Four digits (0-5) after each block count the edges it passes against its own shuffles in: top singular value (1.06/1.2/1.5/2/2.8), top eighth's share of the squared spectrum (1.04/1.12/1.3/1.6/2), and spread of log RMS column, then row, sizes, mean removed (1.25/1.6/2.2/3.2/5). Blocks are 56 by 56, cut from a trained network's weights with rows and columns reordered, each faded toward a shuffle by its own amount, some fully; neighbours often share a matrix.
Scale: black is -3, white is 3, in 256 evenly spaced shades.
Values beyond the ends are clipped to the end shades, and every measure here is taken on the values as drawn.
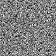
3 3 1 0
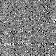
2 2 0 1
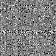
2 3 0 2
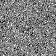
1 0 0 0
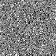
2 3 1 2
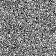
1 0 0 0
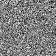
1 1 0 1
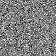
2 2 1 0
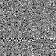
3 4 1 2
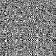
3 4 2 2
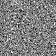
2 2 0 0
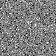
1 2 0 0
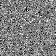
1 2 0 0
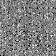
2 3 0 2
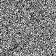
0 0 0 0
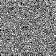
3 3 1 0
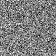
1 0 0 0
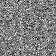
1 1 0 0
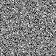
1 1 0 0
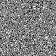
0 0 0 0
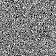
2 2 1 1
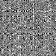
2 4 1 3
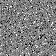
0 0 0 0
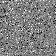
0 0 0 0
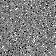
0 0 0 0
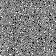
1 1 0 0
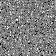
0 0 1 0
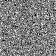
1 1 0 0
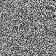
3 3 0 0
